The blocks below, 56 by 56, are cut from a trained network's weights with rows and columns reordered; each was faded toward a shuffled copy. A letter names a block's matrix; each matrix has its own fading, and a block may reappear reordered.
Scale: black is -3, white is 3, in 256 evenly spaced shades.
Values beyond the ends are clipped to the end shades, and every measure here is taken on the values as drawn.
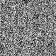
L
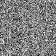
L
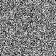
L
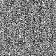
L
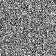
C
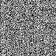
L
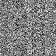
C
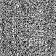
C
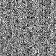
C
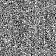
C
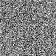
L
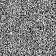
L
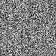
L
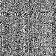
C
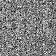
C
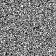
L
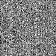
C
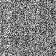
C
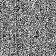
C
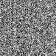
L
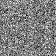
C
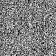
L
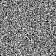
L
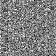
C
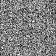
L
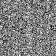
L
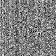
C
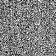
L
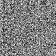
L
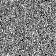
L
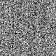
L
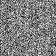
L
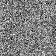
L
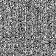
C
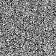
L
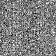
C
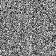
L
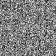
L
